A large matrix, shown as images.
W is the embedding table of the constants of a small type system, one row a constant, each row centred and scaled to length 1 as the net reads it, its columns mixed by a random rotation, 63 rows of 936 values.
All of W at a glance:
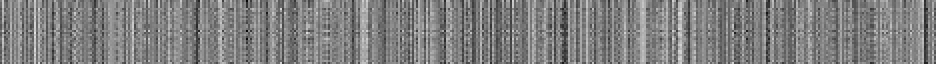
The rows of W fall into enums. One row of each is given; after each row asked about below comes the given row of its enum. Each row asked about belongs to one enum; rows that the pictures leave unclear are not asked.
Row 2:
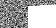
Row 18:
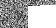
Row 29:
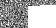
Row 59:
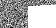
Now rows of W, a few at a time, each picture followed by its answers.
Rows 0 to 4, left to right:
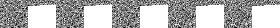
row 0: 2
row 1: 2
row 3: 59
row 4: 59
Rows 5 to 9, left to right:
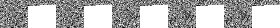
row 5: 2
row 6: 2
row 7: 59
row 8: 18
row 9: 18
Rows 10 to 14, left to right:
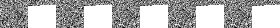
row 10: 18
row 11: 2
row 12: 59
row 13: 59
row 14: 59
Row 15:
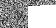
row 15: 18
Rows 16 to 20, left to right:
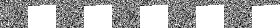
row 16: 29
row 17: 2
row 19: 59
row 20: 2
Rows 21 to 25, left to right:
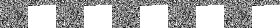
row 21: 18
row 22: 29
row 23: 2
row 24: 29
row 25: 18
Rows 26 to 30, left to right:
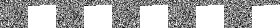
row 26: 29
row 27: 18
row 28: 59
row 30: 2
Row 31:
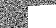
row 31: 2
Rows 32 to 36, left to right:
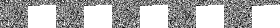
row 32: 29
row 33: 29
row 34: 59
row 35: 18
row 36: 2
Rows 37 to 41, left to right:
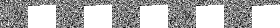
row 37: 29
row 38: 2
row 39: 2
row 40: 18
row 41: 2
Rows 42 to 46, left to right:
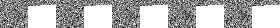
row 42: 59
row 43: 2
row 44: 59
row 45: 18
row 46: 18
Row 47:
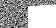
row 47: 2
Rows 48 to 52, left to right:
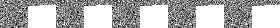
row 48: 2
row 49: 29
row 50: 29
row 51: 59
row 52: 59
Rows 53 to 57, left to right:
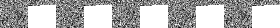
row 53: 18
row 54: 2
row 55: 29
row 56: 59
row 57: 18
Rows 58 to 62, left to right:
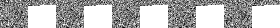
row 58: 29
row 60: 59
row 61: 2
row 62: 18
